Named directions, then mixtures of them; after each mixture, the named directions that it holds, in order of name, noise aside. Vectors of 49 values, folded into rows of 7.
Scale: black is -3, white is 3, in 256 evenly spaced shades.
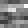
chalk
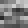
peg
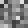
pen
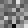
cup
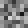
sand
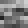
peg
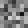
sand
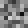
sand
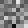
cup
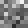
peg, pen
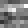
chalk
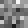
cup, peg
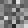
cup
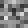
chalk, sand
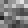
peg, pen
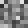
pen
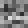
chalk, sand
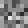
sand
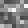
chalk, pen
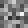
sand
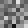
cup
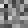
pen, sand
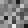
cup, sand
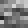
peg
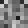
pen
